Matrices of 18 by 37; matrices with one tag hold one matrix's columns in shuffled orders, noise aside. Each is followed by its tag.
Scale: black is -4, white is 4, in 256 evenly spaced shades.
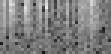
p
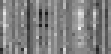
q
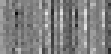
q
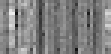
q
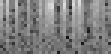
p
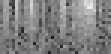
p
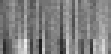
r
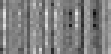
q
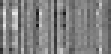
q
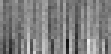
r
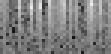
p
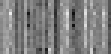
q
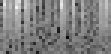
p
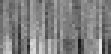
r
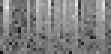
p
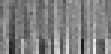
r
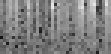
p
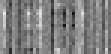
q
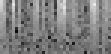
p
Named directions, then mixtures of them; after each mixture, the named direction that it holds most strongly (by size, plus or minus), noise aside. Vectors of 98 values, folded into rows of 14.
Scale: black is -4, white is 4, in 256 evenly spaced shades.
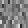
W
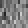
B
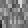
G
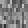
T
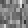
T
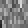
G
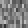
T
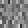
W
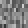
T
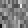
G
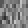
B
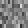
W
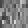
B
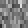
G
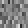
W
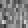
T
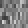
B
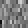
G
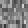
T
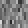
G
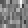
T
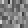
W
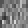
B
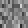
W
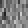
B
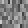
W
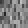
B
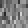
B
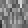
G
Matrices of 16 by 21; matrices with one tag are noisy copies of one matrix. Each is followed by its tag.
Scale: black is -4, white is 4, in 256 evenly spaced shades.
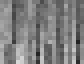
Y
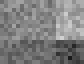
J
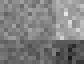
J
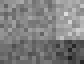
J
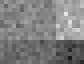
J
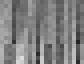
Y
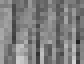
Y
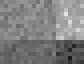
J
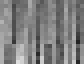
Y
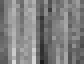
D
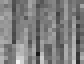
Y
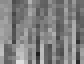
Y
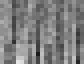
Y
